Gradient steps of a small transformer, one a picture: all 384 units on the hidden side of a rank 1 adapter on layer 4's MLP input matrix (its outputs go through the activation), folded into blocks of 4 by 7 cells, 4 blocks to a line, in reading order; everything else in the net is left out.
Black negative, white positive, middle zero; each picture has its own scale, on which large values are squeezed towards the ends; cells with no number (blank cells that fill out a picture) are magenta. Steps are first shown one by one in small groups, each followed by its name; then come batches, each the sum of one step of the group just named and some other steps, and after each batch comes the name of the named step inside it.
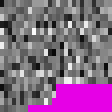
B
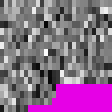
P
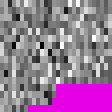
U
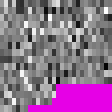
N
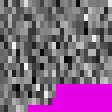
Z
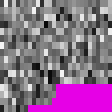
P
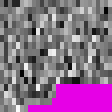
Z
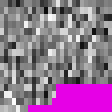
N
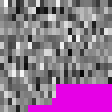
N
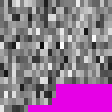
U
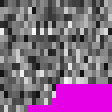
B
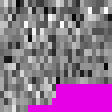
N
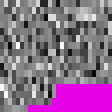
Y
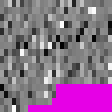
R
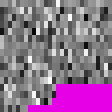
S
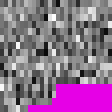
Y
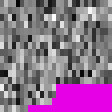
R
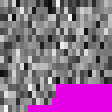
S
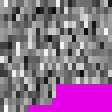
R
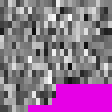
S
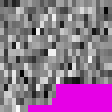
R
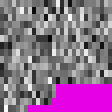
S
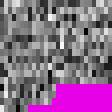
R
